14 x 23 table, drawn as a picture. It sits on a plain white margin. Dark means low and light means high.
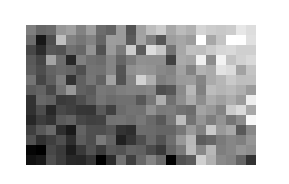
The ninth with the lowest average is the bottom left. Overall the values sit about 50% of the way up the scale. There are no regular stripes. The ninth with the highest average is the top right. Values rise toward the top right. The grain is fine, like static.
